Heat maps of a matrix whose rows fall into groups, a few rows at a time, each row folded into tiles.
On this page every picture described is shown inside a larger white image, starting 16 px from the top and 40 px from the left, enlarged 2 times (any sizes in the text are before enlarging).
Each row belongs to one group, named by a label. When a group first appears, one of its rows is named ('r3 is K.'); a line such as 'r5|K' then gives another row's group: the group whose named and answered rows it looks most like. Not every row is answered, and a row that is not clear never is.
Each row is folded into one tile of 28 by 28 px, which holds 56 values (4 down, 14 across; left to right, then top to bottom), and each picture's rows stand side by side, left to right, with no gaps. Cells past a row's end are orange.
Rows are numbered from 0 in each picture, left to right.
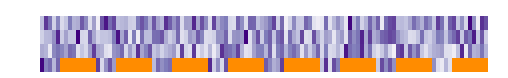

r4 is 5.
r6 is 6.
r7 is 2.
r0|5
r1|5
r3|5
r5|2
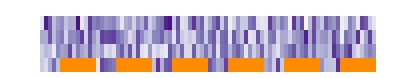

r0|2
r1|6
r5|5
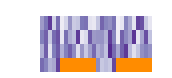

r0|5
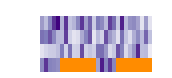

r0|6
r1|6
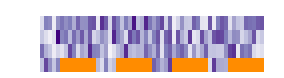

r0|2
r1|2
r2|5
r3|6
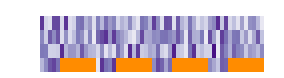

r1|6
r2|6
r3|5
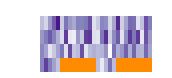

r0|6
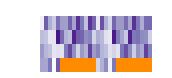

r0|2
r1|2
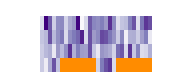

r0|2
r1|6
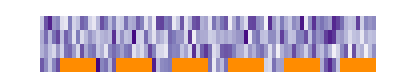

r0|5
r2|5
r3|5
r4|2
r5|6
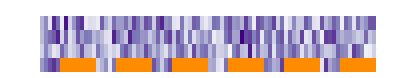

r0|6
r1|2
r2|5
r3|2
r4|5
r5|6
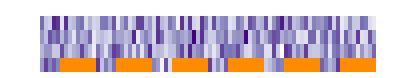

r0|6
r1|5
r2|2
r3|5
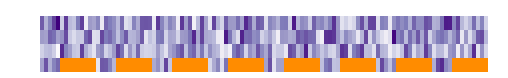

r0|6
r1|6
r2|2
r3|2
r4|2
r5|6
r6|2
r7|6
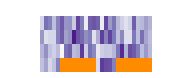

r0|2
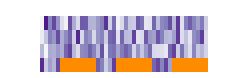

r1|5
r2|6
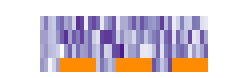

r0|2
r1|6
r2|5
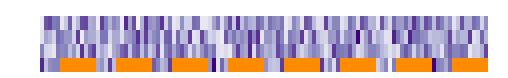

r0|5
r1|2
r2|5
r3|2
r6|2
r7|5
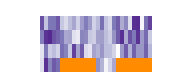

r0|6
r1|2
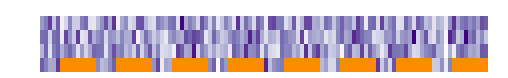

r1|5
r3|2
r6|5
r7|2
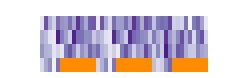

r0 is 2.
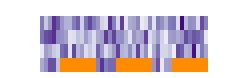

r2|2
